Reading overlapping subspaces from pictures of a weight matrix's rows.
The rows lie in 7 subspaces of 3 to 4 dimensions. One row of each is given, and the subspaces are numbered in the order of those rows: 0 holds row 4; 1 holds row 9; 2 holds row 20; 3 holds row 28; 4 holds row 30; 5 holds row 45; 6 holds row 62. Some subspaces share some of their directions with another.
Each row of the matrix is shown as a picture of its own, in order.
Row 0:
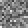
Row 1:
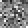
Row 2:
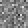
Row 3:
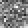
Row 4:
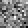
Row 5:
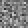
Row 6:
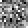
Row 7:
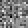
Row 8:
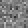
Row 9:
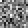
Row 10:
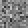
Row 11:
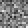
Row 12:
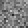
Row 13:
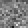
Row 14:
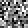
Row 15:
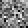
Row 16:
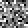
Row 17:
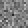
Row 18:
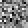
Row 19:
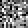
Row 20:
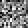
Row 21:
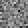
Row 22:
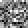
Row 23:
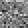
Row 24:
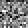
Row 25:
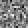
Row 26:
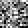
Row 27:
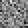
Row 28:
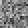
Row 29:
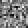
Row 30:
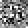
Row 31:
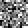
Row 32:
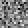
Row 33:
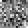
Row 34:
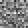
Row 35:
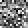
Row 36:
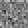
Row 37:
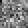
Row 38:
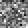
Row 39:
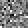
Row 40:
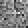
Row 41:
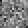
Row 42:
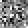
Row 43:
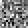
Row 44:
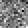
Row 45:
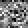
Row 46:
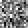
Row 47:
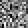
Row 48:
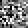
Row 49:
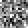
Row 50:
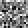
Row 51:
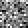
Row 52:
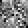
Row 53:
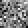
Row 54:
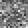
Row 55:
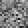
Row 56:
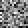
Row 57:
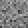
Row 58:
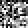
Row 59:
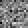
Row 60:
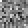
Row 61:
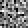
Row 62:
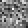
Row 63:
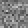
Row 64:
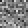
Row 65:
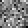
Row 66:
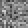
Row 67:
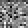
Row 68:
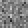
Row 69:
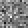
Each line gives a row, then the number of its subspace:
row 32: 0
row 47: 3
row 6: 6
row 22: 5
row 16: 0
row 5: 6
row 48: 4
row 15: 4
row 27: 0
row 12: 6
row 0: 5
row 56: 0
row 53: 0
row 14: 0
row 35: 1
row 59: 5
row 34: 1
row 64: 1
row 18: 6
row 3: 3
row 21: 0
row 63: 3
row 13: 5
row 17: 6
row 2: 1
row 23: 2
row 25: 1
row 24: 2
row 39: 5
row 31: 2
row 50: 2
